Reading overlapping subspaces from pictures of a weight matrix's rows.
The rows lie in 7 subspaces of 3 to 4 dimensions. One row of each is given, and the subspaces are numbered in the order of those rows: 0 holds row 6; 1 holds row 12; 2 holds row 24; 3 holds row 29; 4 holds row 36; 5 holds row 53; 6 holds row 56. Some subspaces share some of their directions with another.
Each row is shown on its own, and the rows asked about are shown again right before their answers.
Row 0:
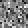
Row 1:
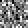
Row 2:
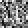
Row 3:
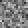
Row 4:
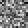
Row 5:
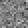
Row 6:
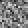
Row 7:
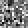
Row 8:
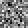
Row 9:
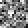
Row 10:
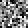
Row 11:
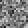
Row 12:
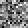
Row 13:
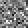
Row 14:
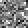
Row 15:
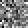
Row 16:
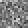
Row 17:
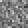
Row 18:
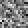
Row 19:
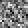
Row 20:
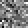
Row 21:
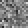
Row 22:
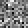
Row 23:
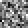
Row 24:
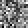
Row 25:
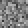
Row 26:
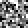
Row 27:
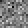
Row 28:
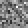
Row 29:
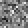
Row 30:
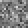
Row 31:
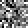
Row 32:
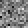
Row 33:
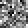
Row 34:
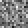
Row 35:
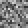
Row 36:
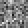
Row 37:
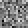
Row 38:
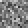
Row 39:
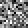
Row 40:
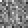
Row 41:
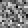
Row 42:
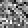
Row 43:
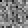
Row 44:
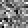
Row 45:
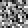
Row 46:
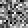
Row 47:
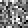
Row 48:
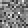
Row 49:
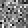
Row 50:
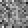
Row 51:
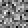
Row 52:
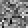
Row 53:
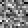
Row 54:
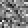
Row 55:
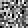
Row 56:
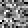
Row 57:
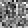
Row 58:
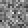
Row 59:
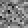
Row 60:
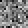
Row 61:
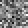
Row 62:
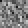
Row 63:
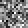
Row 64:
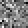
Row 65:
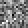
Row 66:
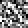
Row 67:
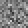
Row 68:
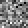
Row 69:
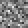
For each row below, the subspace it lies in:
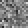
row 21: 2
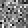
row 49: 2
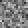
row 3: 1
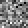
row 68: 1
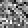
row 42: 3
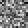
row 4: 5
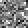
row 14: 1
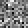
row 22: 4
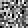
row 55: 4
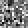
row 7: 4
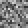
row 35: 4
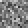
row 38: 0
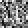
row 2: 2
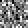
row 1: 6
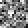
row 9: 3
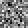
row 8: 4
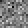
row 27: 3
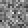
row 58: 1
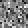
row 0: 2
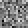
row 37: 2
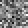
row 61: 0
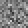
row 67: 1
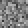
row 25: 2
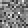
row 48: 4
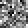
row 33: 3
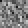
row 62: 6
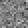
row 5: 1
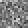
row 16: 0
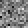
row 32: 3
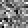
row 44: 2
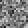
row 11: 3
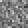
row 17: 2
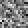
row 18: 0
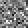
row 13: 1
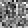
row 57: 2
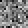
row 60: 6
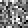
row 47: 0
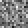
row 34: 0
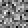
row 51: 6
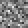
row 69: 3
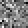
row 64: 0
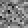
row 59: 3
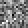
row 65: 4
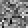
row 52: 5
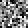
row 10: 5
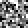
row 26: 4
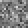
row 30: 5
